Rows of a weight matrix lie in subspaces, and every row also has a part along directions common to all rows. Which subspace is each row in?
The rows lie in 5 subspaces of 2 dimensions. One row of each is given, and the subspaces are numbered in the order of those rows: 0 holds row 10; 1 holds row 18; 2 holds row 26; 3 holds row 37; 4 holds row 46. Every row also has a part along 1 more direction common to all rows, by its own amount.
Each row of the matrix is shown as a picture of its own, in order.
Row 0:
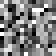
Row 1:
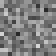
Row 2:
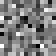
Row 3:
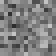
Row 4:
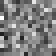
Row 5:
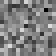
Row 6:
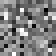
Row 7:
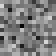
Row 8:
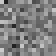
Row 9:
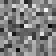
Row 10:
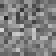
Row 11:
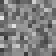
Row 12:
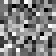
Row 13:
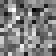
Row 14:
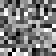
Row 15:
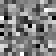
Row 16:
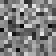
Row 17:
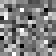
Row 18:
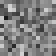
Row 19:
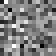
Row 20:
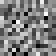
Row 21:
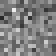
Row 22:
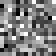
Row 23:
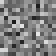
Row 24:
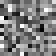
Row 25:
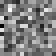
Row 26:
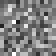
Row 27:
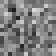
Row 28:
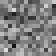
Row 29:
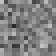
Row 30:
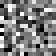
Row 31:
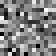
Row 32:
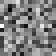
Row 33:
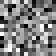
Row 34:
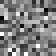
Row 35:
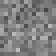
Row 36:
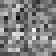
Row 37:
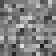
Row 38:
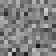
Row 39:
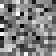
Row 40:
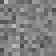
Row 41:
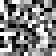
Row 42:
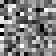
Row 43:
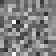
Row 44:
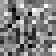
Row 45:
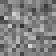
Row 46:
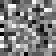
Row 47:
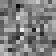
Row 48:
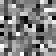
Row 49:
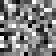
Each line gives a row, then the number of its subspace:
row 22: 3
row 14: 2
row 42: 4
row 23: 2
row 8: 4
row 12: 0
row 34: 2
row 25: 2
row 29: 4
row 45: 1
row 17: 3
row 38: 2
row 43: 2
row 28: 1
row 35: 0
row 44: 1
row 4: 4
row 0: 1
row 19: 4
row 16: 0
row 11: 4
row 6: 3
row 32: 2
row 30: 2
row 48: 3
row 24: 1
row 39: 3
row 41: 4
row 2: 3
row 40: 4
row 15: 3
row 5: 0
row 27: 1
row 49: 4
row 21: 1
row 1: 2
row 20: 2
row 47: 0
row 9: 0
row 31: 2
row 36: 0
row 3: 4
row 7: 3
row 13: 1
